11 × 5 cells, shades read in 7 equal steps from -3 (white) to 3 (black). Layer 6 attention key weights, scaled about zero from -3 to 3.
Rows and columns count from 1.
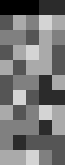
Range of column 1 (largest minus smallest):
4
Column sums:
4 2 1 2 4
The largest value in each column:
3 3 3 2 2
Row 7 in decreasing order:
2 2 1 1 -2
